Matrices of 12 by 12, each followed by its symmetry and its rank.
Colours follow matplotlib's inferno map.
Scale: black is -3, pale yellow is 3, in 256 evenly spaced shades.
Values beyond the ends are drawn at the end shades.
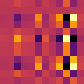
neither, rank one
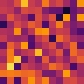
antisymmetric, full rank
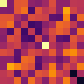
symmetric, full rank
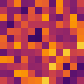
symmetric, full rank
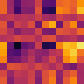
neither, rank two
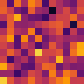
neither, full rank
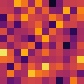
antisymmetric, full rank
